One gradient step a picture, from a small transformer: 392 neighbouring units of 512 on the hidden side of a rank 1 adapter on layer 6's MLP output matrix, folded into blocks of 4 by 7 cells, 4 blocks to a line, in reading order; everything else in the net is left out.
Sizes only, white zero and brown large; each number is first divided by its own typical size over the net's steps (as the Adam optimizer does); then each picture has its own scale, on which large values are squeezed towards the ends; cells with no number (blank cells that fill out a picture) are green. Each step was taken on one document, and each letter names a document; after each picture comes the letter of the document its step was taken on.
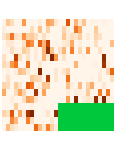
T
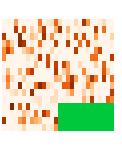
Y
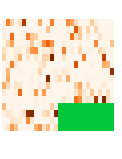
T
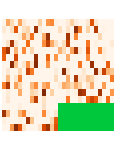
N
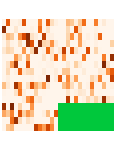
T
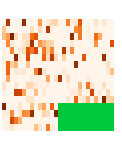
T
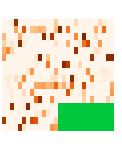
Y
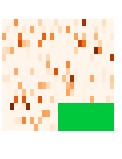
Y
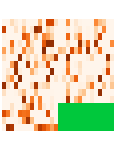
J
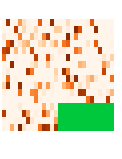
N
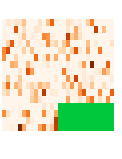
N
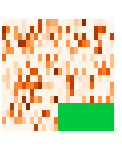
Y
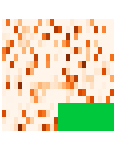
N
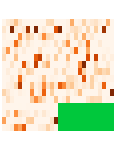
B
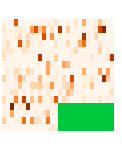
Y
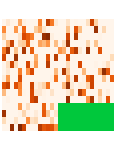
N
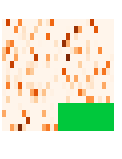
N
